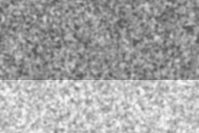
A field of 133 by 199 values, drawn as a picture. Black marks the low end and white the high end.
The field is mottled with small blotches. No regular stripes run through it. A horizontal seam about 60% of the way down splits the table, and the bottom part is higher.
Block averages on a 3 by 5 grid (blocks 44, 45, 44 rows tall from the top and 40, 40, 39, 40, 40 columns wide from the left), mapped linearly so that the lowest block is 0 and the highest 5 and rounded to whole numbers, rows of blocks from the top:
0 0 0 0 0 / 1 1 1 1 1 / 5 5 5 5 5
